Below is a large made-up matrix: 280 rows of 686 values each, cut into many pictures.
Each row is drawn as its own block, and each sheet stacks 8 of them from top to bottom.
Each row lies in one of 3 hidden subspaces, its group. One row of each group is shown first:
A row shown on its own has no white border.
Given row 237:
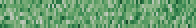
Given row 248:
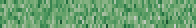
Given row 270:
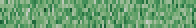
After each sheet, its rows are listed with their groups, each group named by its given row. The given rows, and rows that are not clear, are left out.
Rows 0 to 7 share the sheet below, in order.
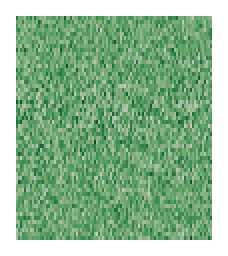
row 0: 270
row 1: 237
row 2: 237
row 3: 248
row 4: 237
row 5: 248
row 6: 270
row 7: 248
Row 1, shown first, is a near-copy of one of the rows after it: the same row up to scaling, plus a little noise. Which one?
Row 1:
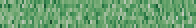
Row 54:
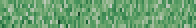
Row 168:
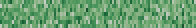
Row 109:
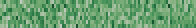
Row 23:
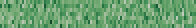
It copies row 23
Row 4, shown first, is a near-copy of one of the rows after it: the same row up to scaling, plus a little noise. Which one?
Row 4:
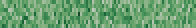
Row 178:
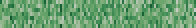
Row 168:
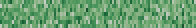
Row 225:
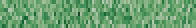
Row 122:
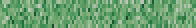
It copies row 225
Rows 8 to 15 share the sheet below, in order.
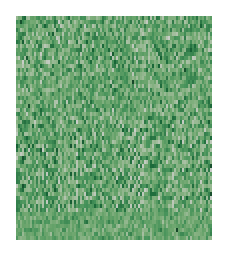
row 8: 237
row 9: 248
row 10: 248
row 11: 248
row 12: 237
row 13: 237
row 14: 237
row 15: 248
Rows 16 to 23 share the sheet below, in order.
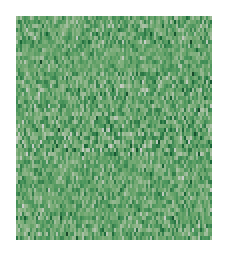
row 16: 248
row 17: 270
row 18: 237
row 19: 248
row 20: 270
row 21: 248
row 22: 248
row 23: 237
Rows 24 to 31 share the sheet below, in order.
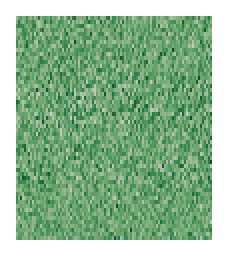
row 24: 270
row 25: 237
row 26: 237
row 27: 237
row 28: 237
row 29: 248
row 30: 270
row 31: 270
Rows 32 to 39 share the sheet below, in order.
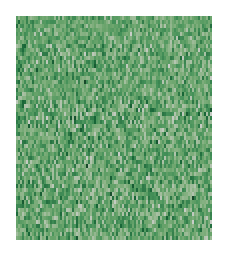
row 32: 270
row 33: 237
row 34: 248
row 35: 237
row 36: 270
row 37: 270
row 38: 248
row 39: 237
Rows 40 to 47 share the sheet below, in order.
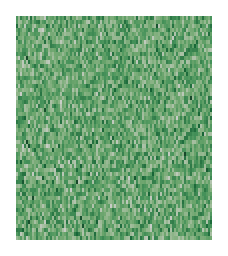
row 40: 270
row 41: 248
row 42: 248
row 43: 237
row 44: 248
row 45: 237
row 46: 270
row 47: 270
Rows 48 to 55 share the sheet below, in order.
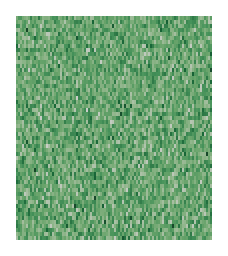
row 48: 248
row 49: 270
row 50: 237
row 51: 270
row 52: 248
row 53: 237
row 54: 237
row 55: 270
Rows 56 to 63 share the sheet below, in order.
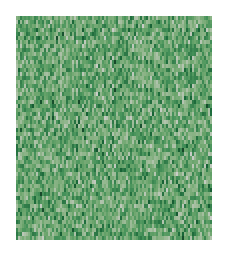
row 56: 237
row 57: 248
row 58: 248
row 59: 270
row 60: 248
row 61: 237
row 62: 248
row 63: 248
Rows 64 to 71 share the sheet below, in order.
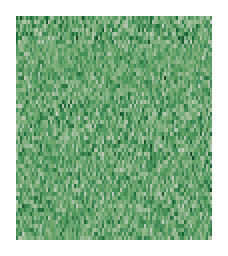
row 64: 248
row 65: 237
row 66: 270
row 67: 237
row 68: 248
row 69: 237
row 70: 248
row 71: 248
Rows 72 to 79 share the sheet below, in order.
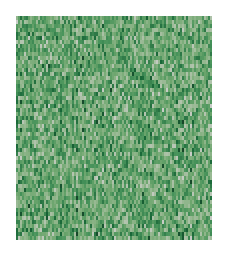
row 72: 237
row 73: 270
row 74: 248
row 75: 248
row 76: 248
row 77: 248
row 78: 237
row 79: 248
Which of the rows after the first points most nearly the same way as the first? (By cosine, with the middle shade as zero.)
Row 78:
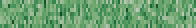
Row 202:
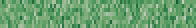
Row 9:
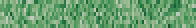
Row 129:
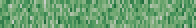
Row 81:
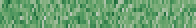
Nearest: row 9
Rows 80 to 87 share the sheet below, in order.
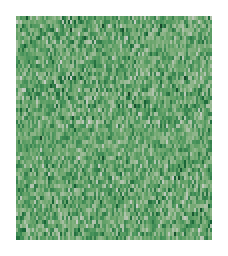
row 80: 237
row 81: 237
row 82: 237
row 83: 270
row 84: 248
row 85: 270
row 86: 270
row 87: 237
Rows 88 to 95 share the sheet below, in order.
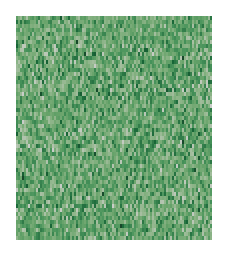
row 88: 237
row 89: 237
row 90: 248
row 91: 248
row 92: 237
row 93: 248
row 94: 237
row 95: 237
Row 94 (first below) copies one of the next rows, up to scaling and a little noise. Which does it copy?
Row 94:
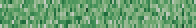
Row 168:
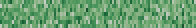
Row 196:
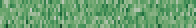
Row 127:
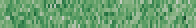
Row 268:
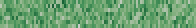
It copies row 168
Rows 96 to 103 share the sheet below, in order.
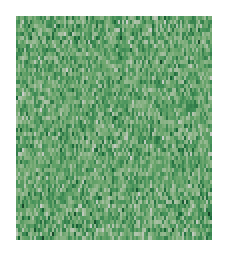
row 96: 270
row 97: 270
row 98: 248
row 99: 248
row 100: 248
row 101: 237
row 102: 248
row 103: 248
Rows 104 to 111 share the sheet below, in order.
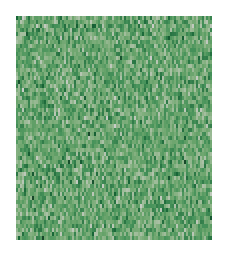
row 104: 237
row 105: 270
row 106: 270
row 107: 270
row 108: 270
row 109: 237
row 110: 270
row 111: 248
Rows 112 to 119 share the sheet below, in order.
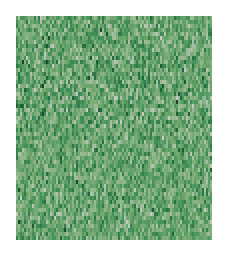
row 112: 270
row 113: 248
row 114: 270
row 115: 270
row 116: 248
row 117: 237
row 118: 270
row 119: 270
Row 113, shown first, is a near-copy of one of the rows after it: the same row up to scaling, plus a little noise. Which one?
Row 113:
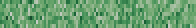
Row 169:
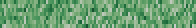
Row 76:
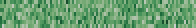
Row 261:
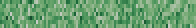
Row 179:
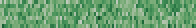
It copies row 261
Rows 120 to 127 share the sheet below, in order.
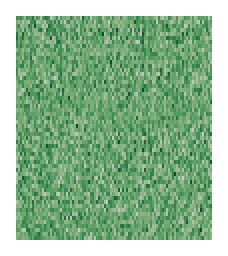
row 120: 248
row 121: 248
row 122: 237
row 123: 237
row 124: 248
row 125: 248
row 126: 270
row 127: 237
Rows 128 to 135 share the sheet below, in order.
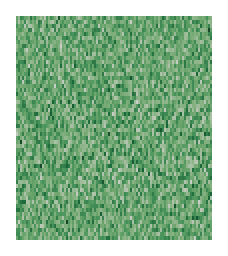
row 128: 270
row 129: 237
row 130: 270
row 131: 237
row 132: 270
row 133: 248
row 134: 237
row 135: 270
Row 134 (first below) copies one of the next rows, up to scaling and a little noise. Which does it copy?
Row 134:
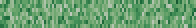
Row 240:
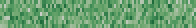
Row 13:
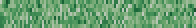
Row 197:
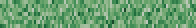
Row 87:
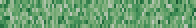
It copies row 87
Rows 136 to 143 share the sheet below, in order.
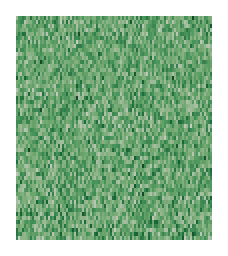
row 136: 237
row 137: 270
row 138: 237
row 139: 248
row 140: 237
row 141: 237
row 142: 237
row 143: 248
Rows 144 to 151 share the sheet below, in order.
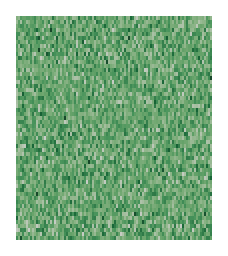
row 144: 237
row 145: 270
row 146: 248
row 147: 270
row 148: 237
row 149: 270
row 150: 237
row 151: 237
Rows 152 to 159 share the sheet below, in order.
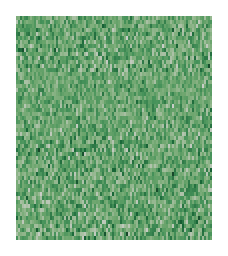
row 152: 237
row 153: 270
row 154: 237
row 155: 237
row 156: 237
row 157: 237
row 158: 248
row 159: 237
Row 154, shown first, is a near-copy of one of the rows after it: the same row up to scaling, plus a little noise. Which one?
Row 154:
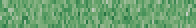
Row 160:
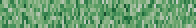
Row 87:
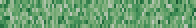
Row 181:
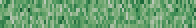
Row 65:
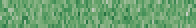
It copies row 65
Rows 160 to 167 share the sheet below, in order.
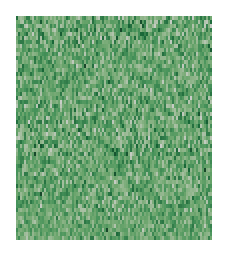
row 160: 237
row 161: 248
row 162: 248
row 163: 237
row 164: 270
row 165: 270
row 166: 248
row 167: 270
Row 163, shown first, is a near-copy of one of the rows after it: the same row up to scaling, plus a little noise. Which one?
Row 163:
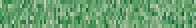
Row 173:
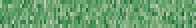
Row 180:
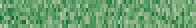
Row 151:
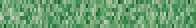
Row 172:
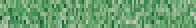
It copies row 173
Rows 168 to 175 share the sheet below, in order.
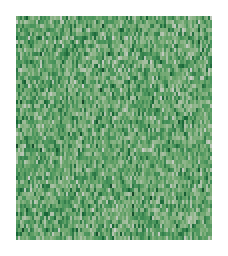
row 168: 237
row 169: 248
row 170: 270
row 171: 248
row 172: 237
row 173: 237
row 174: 270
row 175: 248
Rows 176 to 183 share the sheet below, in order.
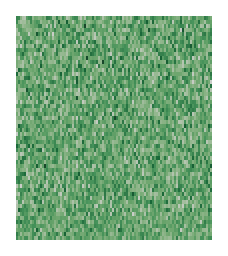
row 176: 237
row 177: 248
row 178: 237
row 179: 248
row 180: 237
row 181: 237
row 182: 248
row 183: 270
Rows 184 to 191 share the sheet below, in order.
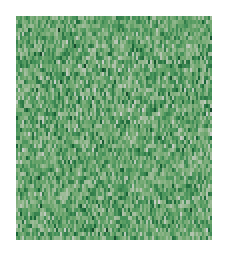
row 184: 270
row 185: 248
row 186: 237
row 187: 237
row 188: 248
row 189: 237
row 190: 248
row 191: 270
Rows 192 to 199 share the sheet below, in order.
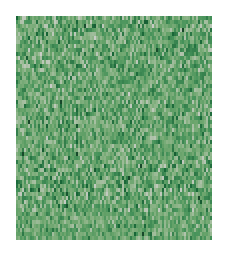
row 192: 237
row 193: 248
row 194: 237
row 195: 237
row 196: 237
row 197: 237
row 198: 270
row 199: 248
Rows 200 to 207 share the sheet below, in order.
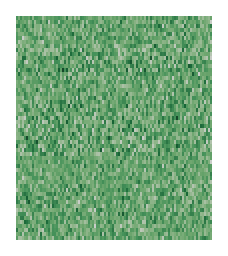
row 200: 248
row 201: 270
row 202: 237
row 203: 237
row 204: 237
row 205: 248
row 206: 237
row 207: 237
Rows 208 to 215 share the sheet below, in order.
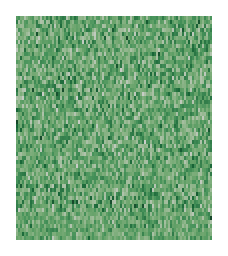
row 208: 237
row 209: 270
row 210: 237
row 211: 270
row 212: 248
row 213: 237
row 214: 248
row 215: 248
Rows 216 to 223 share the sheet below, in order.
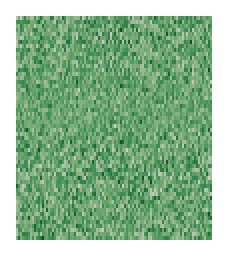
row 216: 248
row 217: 248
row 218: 237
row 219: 270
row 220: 237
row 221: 248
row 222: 237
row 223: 248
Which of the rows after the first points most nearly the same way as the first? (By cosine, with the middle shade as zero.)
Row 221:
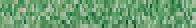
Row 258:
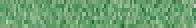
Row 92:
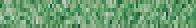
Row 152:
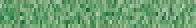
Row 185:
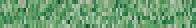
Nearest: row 258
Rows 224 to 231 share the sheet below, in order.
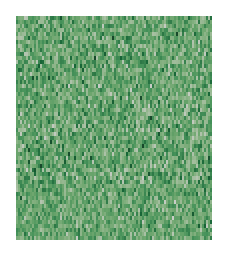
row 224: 237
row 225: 237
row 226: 270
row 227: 270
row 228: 237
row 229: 248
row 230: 270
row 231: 237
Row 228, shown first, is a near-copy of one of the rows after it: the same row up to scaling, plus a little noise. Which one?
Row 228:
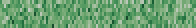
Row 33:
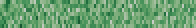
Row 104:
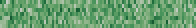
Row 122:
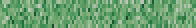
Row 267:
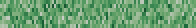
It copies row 122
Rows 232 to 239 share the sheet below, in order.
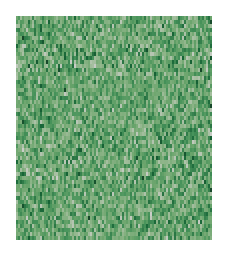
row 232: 248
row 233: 237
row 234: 270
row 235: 248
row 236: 248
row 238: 248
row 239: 270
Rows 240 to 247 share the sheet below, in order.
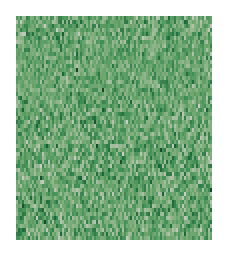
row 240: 237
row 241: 237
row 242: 248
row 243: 237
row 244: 248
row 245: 248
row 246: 248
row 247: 237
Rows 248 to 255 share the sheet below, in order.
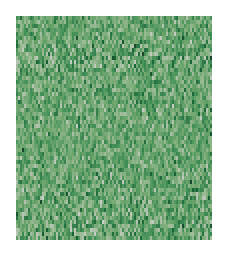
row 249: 237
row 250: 248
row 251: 237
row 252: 248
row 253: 248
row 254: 270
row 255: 237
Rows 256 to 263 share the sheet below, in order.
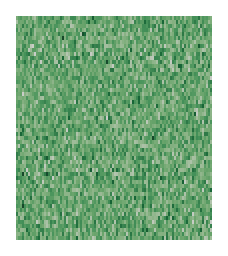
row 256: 270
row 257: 270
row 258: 248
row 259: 270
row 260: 237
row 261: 248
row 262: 248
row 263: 237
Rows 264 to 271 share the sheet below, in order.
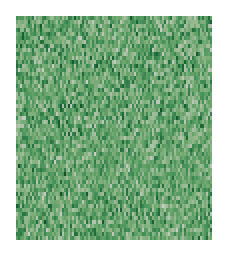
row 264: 248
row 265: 248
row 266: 270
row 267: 237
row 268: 237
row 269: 270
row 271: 237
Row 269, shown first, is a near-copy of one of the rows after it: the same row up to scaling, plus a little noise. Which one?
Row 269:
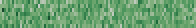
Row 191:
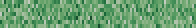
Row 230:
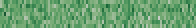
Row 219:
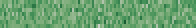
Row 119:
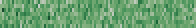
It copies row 119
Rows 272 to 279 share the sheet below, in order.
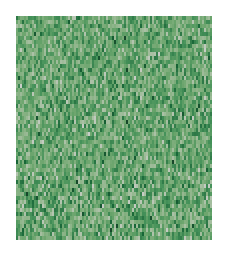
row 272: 270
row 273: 270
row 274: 270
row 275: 237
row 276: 270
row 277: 237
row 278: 237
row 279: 248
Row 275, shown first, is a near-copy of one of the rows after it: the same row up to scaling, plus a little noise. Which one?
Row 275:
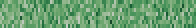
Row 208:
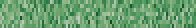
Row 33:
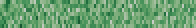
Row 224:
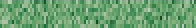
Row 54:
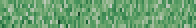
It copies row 208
